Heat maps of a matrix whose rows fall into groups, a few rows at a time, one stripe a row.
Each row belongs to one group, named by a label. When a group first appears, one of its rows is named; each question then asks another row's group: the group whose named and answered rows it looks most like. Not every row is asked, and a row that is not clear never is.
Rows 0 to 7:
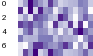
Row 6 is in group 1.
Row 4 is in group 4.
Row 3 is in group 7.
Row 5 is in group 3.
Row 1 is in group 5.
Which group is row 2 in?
1
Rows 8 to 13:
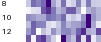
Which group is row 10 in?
4
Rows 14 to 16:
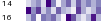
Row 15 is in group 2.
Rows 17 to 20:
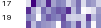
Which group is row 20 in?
7
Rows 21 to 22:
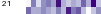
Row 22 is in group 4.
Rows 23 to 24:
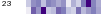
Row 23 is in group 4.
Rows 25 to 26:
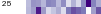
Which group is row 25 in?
4
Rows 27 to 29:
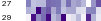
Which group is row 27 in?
3
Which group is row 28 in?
5
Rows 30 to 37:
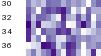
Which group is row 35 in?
5
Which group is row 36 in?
1
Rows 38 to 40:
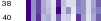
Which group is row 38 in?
2
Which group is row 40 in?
2
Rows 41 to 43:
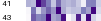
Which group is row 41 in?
5
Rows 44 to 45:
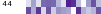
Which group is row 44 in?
1
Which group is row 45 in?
2
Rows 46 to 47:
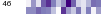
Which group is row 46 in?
1
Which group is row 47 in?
7
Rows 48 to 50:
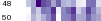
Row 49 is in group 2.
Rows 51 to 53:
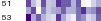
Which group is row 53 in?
2
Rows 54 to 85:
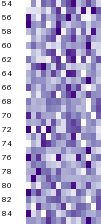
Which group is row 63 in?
5
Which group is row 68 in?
3
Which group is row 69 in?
3
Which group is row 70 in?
7
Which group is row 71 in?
1
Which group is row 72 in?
5
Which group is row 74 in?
1
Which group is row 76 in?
2
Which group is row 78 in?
5
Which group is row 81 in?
2
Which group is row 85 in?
4
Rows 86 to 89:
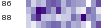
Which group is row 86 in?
3
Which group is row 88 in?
4
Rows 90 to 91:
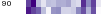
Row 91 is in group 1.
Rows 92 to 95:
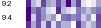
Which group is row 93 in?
2
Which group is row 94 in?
7
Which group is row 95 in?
2
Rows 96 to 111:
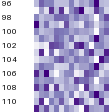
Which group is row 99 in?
2
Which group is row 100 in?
3
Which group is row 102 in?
1
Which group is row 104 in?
3
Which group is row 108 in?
2
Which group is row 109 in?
4
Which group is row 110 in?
1
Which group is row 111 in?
2
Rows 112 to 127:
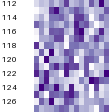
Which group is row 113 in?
1
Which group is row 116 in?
1
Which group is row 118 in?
7
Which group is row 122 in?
2
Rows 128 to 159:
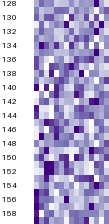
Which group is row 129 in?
3
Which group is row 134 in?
7
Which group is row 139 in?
3
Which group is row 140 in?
5
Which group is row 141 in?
1
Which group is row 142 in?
4
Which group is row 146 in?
1
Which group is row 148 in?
3
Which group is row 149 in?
4
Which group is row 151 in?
5
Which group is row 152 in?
5
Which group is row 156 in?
2
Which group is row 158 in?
7
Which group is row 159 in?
7
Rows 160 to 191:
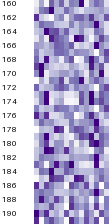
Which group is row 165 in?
1
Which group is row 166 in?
4
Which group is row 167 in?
3
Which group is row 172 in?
3
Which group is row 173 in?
4
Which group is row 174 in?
4
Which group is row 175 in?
3
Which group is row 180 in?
4
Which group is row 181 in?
5
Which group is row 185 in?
1
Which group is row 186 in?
7
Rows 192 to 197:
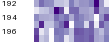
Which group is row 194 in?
3
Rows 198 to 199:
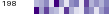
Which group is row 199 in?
2
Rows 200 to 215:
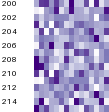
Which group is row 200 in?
7
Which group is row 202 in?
3
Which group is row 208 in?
2
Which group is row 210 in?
5
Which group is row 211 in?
1
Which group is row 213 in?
4
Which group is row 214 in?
1
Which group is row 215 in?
2
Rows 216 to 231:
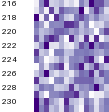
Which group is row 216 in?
4
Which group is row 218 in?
5
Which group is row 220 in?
3
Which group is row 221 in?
7
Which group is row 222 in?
4
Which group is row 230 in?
2
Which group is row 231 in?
2
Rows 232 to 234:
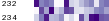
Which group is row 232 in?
2
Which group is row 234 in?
4
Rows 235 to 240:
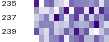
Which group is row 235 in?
7
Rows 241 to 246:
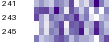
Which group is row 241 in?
4
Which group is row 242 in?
7
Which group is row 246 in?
3
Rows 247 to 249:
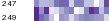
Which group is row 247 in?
3
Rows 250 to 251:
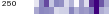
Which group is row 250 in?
4
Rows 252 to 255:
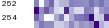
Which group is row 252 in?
7
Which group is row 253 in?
2
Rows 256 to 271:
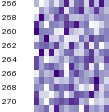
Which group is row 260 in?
2
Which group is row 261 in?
4
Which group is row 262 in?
7
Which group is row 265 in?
7
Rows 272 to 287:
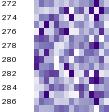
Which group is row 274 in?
7
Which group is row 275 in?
5
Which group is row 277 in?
7
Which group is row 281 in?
2
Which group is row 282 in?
7
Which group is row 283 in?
4
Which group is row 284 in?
1
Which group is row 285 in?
4
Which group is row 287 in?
3
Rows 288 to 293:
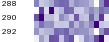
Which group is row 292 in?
3
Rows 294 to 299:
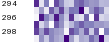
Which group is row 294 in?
5
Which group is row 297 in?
5
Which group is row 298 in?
7
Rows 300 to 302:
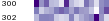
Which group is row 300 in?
2
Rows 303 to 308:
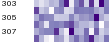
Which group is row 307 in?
7
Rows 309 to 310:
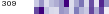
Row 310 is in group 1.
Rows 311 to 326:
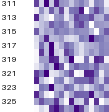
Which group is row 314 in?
1
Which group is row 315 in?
3
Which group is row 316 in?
4
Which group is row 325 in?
7
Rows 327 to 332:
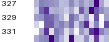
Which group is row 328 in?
4
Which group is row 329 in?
7
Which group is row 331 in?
4
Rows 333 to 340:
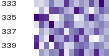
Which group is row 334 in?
1
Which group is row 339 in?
5
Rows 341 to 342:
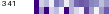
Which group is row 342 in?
2
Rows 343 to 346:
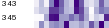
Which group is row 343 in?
1
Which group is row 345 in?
1
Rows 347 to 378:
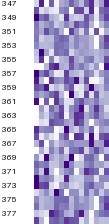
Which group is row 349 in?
2
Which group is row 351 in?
7
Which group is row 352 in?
3
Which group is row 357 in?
2
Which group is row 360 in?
7
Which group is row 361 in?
5
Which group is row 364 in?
1
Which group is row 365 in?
2
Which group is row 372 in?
2
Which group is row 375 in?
3
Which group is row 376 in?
3
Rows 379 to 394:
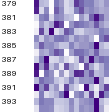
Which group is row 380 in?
5
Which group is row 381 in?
4
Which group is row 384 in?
3
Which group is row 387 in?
4
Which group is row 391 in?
2
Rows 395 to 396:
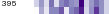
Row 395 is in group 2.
